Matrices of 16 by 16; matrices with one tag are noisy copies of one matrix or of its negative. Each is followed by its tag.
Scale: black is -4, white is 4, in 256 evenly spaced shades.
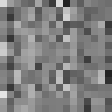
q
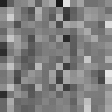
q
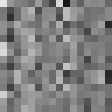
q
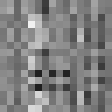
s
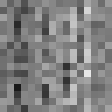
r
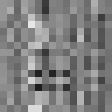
s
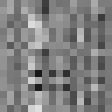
s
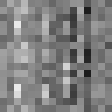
r
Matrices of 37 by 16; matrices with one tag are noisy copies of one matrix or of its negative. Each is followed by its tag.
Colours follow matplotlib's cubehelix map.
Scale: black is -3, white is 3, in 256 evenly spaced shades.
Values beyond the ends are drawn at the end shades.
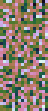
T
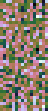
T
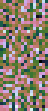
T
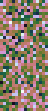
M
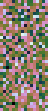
M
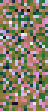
M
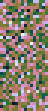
M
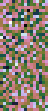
M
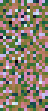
M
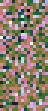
M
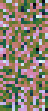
T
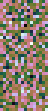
M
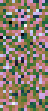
M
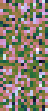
T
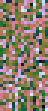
T
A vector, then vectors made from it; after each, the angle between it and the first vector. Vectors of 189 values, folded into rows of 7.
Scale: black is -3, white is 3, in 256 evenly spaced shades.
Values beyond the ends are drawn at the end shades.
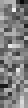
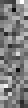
nearly opposite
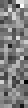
partly opposed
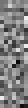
orthogonal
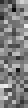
nearly opposite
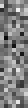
orthogonal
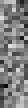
nearly parallel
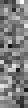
nearly opposite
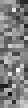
nearly parallel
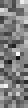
partly opposed
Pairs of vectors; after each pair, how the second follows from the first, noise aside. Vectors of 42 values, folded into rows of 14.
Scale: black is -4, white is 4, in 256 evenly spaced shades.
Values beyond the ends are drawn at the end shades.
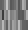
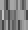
negated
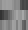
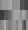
copied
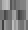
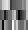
scaled up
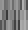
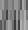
copied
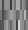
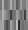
negated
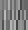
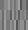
shrunk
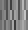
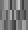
sign-scrambled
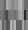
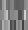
negated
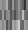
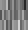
copied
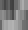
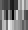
scaled up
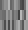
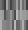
shuffled
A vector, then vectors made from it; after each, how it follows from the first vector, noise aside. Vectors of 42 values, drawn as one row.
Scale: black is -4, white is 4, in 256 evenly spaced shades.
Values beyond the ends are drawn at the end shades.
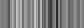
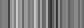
copied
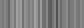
shrunk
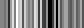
scaled up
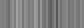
shrunk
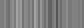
shrunk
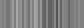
shrunk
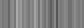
shrunk
